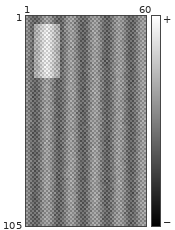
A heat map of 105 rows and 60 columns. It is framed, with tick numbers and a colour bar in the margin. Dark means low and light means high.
In the top left lies a patch that is higher than the rest. The ninth with the highest average is the top left. Stripes running up and down repeat 5 times from left to right.
